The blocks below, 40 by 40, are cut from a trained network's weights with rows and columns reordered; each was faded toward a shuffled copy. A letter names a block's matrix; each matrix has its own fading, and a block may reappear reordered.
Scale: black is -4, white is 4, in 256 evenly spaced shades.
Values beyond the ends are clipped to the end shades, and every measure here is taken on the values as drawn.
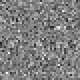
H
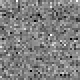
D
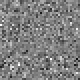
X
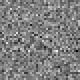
H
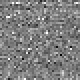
D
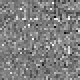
D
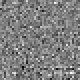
H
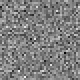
X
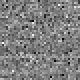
D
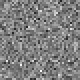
X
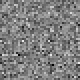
H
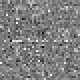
D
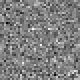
X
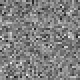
X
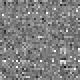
D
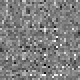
D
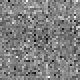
D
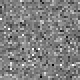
D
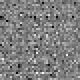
D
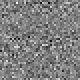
H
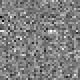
H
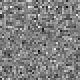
H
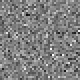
X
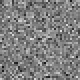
H
